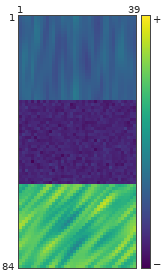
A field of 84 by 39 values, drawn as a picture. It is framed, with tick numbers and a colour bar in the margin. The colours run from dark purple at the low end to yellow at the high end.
It is made of 3 by 1 panels. Panel 1,1: low, streaked downward, faint in contrast. Panel 2,1: very low, fine-grained, faint in contrast. Panel 3,1: high, slanting up to the right.
